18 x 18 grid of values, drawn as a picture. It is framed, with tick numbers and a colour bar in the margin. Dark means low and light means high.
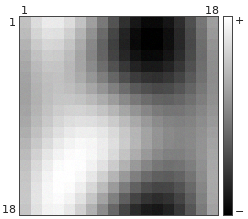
Average level on the scale: 60%. Lone odd cells: none. Ninth with the highest average: bottom left.
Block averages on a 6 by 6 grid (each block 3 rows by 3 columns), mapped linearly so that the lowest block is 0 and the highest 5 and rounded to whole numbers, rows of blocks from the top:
442002
442002
343222
454333
454323
453112
